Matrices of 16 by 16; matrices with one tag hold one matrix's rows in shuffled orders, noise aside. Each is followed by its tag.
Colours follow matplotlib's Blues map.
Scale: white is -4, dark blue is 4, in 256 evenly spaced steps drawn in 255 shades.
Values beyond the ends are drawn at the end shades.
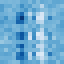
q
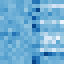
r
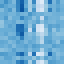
q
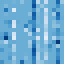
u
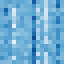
u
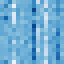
u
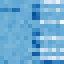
r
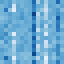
u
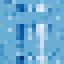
q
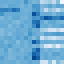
r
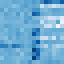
r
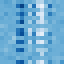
q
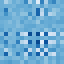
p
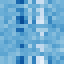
q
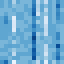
u
